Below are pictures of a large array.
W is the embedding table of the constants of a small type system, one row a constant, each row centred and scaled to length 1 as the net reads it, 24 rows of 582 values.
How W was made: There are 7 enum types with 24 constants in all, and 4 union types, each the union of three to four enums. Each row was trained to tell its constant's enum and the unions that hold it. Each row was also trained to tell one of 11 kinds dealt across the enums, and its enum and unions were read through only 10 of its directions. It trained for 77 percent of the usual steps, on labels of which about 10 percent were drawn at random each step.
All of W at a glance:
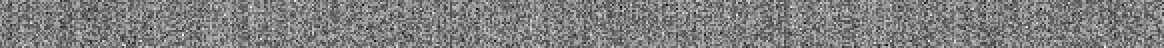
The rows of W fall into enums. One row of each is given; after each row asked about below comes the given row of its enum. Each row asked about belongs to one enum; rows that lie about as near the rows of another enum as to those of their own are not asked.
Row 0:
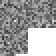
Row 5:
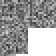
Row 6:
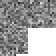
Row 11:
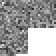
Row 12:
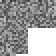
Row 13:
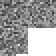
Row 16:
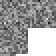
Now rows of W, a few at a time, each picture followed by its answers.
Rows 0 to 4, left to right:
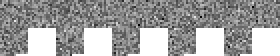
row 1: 6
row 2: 16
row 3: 0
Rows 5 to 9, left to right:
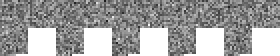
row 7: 6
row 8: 16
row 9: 5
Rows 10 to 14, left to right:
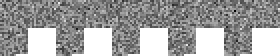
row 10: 16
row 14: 11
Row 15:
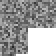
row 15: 6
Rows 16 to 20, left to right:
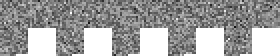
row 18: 11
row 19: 11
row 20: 5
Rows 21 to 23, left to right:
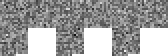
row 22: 6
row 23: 0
